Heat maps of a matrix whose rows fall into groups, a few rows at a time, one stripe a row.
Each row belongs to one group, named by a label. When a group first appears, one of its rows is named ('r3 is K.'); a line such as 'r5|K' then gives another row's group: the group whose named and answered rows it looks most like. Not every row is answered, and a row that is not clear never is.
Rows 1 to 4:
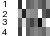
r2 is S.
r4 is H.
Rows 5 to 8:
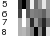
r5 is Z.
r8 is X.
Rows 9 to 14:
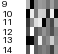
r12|H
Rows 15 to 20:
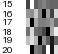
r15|H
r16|X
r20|S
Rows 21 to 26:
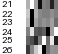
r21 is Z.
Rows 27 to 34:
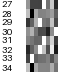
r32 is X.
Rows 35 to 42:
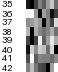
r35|Z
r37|X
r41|H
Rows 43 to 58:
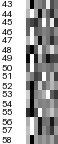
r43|S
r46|H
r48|Z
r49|H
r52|Z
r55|Z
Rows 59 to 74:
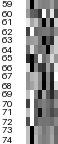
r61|X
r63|X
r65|Z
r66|S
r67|X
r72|H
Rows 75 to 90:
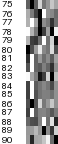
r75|Z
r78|X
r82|H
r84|H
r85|H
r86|Z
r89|X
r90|S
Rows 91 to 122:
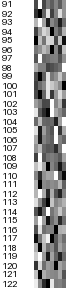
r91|H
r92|Z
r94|X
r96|X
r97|H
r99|Z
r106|S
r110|S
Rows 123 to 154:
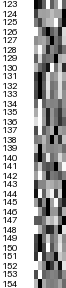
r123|Z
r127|X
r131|Z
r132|Z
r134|H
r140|Z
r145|S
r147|S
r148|X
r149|Z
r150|Z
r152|X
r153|H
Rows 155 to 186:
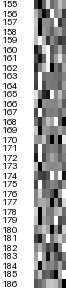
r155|Z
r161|Z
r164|H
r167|H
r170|X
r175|H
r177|X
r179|S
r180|X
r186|S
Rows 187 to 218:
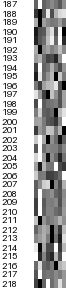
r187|H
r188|Z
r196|S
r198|H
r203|H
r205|S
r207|X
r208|H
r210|H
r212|X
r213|X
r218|Z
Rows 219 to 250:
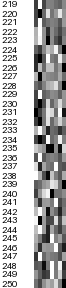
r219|H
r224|S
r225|Z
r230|Z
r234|Z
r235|X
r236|H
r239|S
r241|S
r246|S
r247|H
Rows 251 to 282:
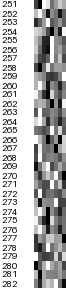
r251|Z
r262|X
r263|H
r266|X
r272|H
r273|S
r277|S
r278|Z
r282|S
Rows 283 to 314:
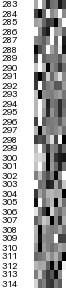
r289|H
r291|Z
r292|H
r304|S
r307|X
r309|S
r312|X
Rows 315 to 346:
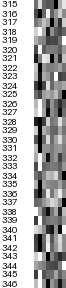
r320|H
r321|X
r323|S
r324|Z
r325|S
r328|Z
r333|H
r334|S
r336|Z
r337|S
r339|H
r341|Z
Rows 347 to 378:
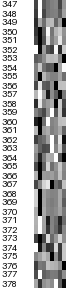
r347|H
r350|Z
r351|Z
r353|S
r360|Z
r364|S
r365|Z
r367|X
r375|X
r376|S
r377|H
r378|S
